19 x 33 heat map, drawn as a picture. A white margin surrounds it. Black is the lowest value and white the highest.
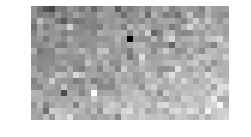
The distribution is heavy-tailed on both sides. There are no regular stripes. The ninth with the highest average is the bottom right. There is an overall slope up to the bottom right. The texture is fine-grained noise. The halves do not mirror each other.
